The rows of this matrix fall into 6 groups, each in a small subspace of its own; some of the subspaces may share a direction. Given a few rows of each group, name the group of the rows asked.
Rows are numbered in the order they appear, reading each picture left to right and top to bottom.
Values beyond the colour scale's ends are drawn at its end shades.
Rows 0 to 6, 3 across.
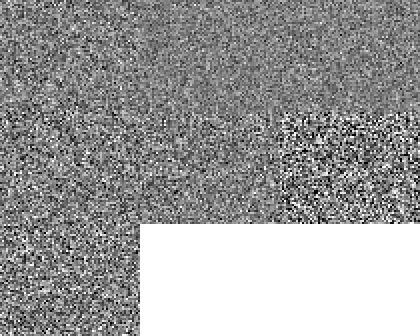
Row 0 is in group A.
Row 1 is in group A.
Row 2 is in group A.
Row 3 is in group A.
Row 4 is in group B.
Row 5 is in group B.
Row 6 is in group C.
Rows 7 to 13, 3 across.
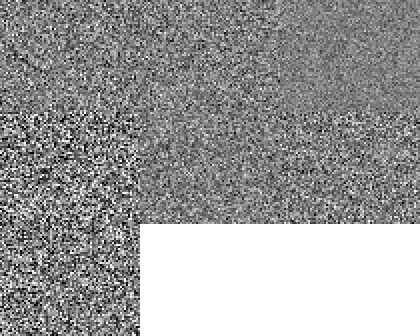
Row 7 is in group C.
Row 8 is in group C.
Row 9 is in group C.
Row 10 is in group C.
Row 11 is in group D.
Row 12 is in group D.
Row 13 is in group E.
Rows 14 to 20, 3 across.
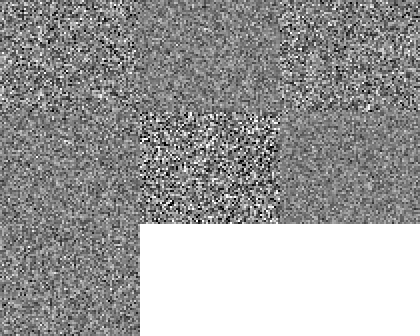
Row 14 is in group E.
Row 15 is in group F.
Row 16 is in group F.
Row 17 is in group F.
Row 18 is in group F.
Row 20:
A
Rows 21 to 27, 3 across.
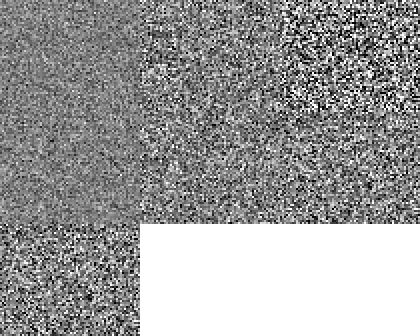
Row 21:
D
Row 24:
E
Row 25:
C
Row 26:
B
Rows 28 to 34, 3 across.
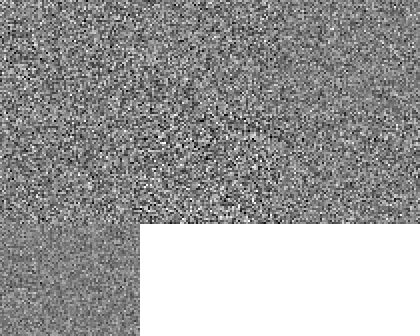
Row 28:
E
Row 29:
A
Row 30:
E
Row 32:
C
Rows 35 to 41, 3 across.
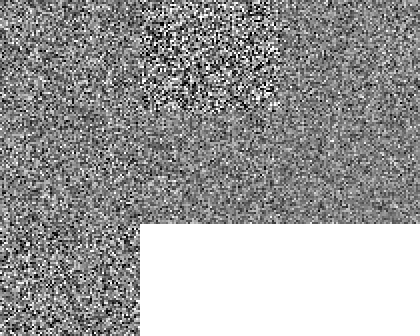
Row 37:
F
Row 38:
A
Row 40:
E
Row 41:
D
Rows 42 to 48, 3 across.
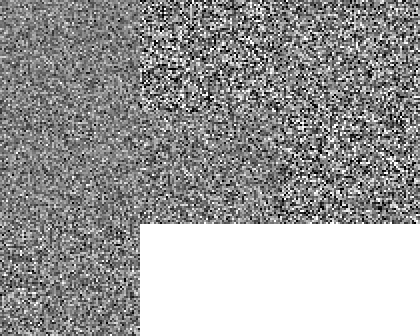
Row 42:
D
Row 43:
E
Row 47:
E
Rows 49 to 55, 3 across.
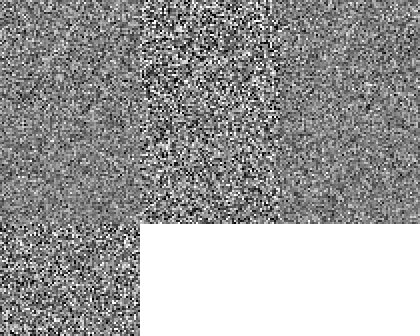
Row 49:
C
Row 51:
F
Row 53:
D
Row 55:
D
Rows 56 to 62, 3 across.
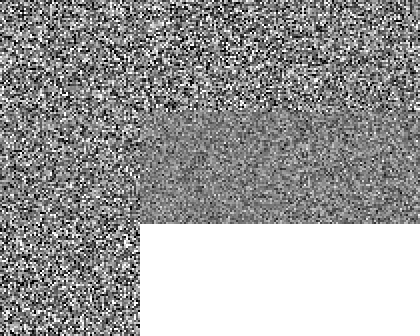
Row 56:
E
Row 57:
A
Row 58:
B
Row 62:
D
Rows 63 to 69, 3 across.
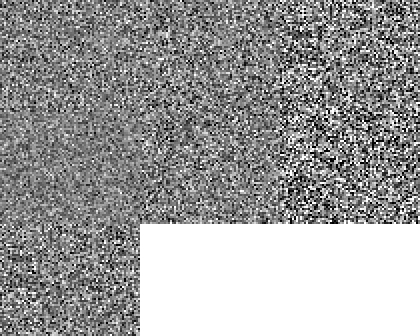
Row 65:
E
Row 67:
C
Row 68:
A
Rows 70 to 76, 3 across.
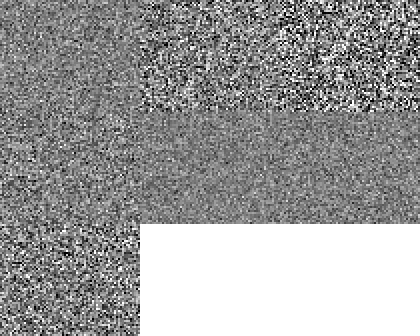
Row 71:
A
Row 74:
B
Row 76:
F
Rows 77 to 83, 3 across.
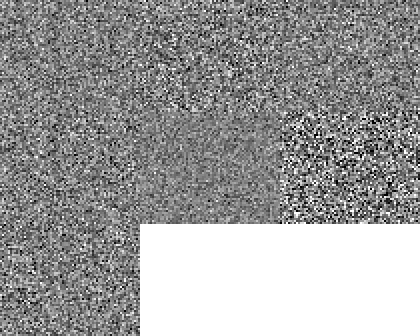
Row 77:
E
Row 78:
B
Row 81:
F
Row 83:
E
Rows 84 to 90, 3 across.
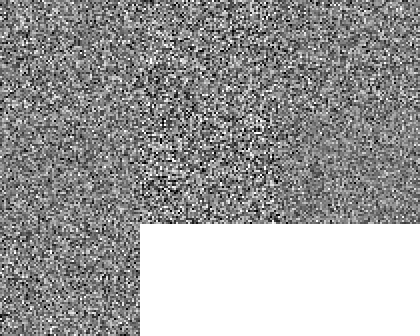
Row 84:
D
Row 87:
B
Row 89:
F
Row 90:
C
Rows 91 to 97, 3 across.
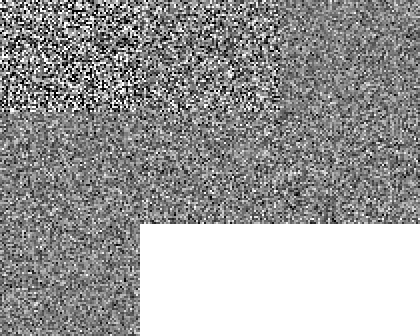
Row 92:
B
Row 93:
C
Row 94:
D
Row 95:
D
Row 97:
B
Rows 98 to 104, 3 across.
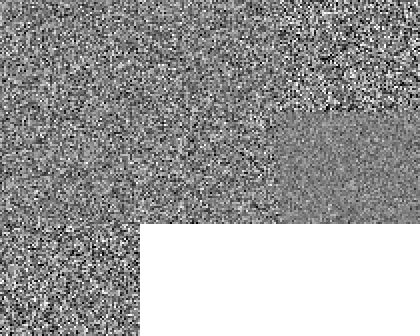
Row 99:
B
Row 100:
C
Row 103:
C
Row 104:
A
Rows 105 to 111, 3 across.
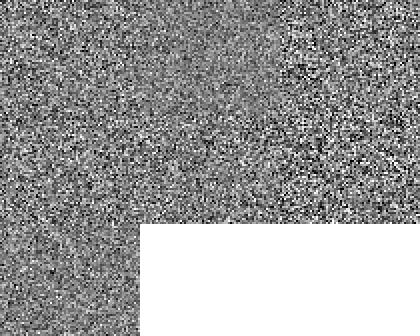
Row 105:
A
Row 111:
A
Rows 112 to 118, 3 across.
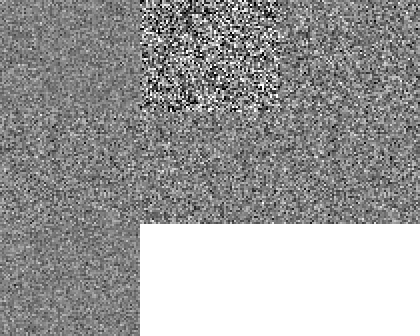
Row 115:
E
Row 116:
D
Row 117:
E
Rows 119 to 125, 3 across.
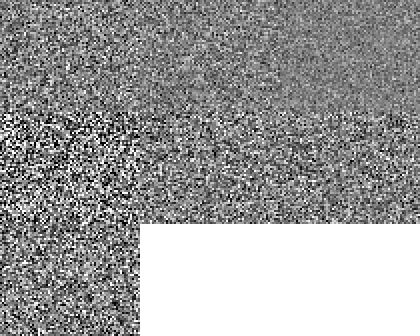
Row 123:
A
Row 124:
B
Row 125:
B
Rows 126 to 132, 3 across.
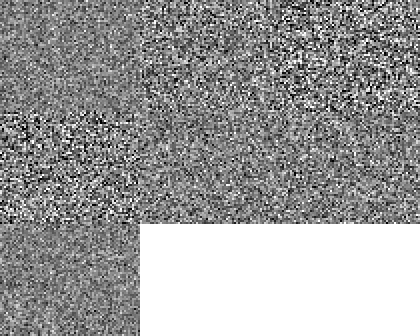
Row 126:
E
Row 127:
B
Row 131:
A
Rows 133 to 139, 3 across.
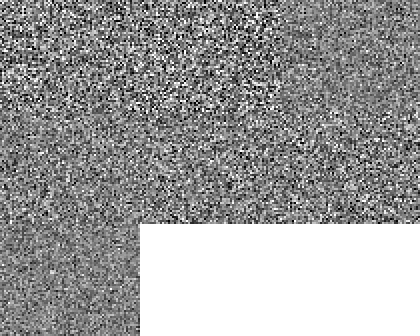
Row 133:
B
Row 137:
B
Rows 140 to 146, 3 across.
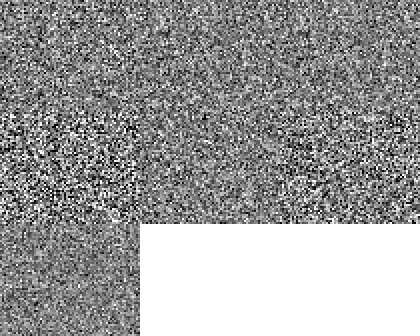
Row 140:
E
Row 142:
D
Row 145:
A
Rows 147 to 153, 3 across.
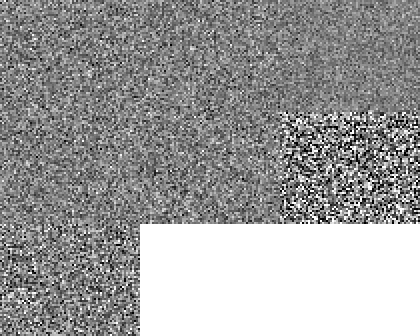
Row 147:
B
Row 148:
A
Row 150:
F
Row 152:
B
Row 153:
E
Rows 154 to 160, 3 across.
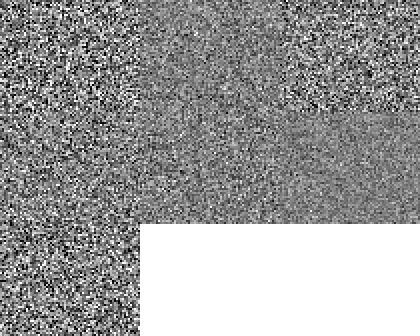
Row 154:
A
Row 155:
C
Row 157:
C
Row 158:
E
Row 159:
A
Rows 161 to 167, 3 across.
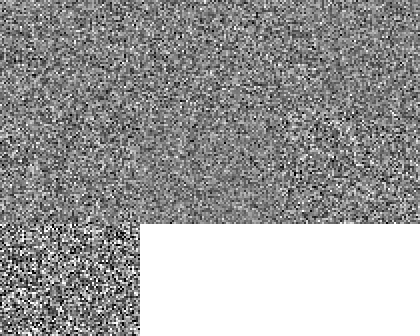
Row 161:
A
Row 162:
F
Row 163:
E
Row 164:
F
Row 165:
E
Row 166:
A
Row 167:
A
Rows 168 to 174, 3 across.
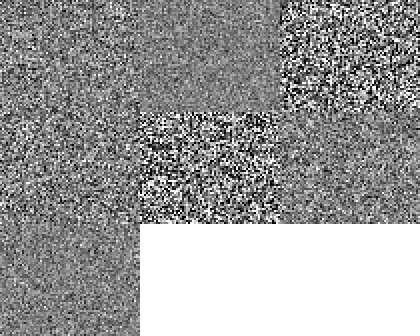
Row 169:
B
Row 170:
A
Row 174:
C
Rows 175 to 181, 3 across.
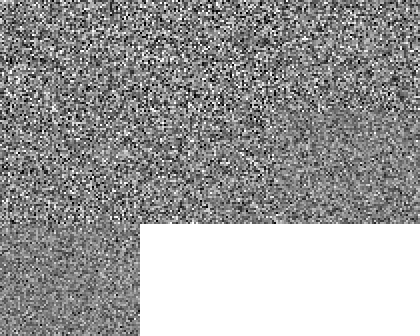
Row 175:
A
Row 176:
D
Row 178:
D
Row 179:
E
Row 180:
D
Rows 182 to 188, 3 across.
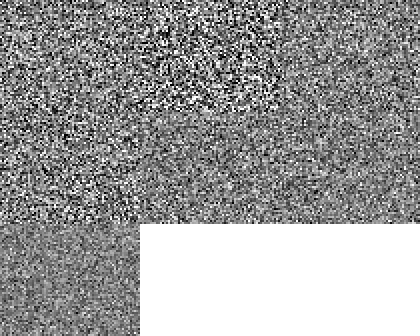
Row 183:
D
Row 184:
B
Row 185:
D
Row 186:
B
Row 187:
B
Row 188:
F
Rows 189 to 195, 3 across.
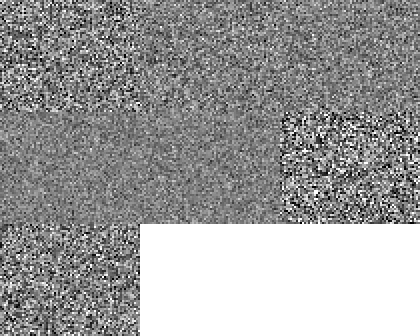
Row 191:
B
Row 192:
F
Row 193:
B
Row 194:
B
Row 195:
A
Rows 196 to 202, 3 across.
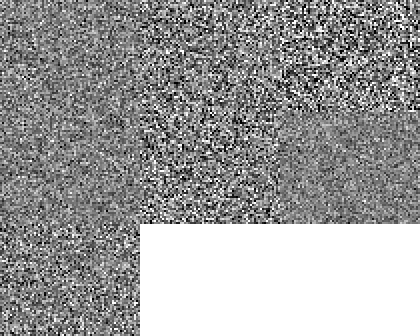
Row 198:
B
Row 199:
E
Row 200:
C
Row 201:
C
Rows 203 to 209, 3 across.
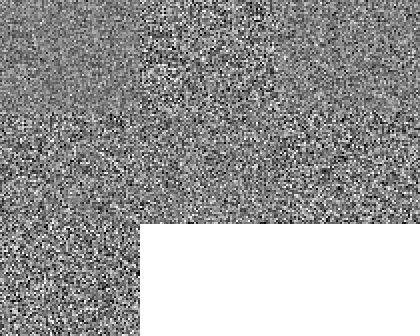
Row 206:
E
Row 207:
C
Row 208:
C
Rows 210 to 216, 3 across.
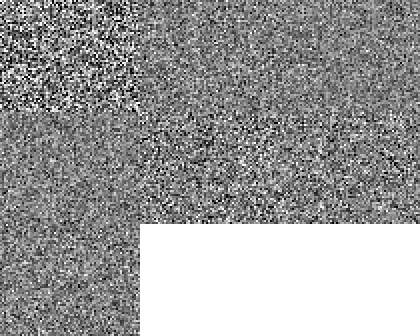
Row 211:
E
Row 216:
B
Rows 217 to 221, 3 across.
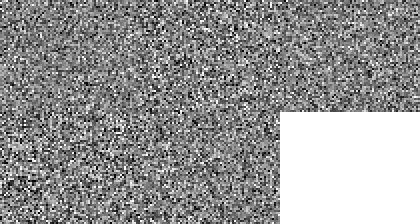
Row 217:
F
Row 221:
D
